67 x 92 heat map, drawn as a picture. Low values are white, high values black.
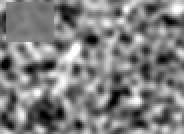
There are no lone odd cells. In the top left lies a patch that is calmer than the rest. The field is mottled with small blotches. The halves do not mirror each other. The centre is the ninth with the lowest average. The top left is the smoothest part. The ninth with the highest average is the bottom left.
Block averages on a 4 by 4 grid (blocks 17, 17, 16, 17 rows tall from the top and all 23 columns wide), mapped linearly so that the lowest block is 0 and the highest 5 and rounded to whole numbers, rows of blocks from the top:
4 4 0 3
2 1 2 4
2 0 3 3
5 5 4 3
